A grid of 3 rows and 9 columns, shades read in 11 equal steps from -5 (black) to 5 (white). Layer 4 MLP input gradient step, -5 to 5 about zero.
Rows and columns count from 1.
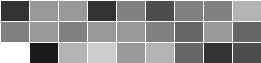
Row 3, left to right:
5 -4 2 3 1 2 -1 -3 -2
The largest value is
5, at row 3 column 1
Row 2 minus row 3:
-5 5 -2 -2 0 -2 0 4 1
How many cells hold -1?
3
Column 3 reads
1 0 2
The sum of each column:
2 -2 3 1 2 0 -2 -2 -1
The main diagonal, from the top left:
-3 1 2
